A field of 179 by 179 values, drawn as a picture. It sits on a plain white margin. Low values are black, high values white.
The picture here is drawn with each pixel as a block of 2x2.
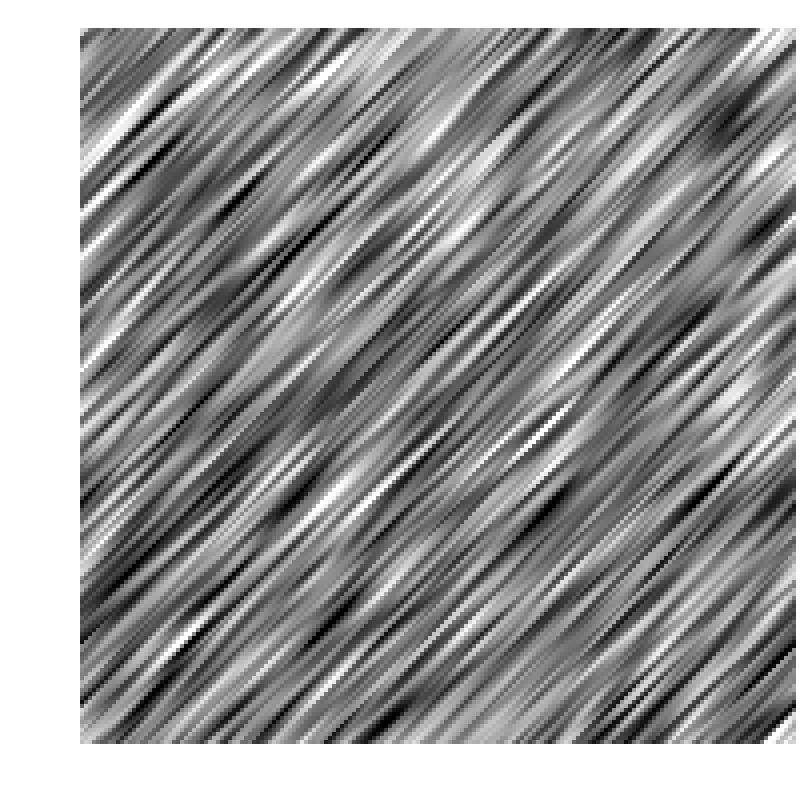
Grain: diagonal, up to the right. Odd rows or columns: none. Average level on the scale: 50%. Histogram: bell-shaped. Mirror symmetry: none.
